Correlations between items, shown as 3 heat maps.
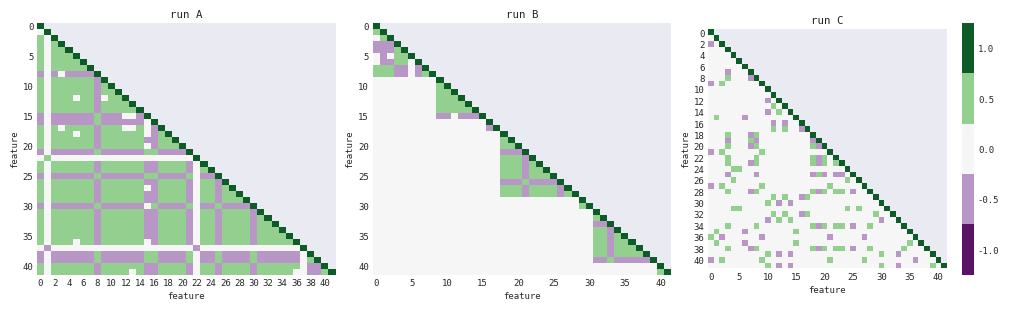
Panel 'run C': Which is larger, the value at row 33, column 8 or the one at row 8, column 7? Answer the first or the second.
the first
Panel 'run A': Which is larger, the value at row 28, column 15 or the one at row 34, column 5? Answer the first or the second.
the second
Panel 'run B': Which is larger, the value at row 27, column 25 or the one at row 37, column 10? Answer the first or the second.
the first
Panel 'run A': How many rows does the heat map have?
42
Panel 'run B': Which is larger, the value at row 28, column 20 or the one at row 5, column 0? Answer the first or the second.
the first
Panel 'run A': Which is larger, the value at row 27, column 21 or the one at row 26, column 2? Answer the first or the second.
the second
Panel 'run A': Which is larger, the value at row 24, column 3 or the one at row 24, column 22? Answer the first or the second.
the first
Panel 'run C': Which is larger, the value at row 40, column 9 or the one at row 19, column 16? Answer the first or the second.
the first
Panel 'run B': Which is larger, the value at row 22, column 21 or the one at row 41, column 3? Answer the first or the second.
the second
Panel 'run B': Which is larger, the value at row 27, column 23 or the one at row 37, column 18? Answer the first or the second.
the first
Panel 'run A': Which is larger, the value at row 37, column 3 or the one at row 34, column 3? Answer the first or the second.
the second
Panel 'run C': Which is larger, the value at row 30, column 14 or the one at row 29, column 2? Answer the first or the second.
the second
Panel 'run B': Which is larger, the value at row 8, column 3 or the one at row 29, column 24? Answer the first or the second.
the second
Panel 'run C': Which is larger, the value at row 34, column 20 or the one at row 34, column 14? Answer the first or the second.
the first
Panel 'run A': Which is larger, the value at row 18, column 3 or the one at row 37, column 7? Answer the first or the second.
the first
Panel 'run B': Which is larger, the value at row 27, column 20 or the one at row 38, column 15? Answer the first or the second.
the first
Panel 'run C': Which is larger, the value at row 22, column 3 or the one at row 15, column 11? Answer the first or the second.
the first
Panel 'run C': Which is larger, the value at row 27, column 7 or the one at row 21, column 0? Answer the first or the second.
the first
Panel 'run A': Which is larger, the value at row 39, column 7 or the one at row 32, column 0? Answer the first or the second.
the second
